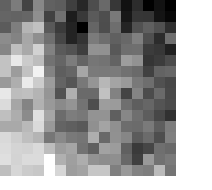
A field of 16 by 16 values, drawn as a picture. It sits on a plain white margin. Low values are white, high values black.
The top right is the ninth with the highest average. Neither half mirrors the other. Values rise toward the top right. The bottom left is the ninth with the lowest average.
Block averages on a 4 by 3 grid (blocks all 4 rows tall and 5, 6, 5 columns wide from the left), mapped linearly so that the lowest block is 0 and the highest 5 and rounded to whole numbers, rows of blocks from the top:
345 | 134 | 134 | 023
